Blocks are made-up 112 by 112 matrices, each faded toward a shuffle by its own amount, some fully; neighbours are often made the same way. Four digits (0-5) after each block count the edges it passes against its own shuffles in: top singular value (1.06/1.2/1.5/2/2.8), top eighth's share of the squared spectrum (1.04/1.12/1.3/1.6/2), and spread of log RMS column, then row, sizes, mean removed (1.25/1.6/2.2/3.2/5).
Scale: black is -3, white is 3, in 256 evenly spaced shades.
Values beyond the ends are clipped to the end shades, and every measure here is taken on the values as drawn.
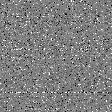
3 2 0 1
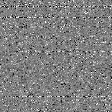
4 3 0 2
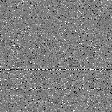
4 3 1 2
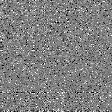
3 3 1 2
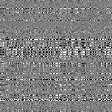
5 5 2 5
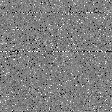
3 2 0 2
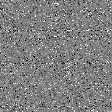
3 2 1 2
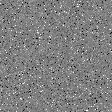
0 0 0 0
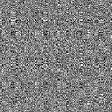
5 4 3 3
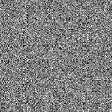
4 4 2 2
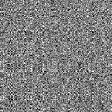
4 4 3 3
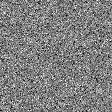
0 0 0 0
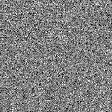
3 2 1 1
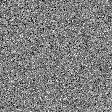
0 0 0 0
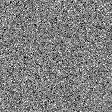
1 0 0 0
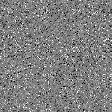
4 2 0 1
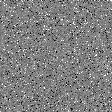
2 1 0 0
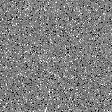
3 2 0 1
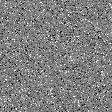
1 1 0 0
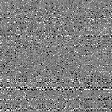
5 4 2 3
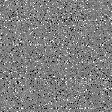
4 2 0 1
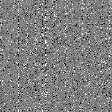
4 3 3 1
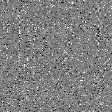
3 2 1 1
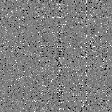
4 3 2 2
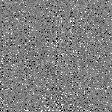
4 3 2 2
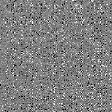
4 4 3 3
